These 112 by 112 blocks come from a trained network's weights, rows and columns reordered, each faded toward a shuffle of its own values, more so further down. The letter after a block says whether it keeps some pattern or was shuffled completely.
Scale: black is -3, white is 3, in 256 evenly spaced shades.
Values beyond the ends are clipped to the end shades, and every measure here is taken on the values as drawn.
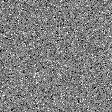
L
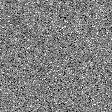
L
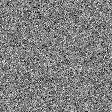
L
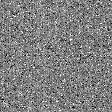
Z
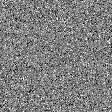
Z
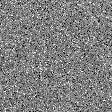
L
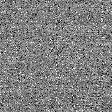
Z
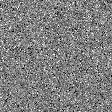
L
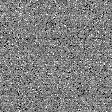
Z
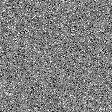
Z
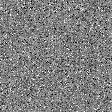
Z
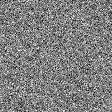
Z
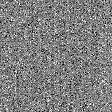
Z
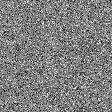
Z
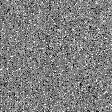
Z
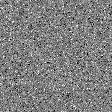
L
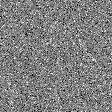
L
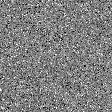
L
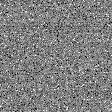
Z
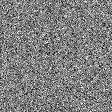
L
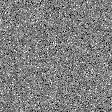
L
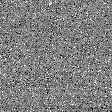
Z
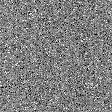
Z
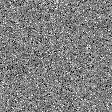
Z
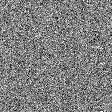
L
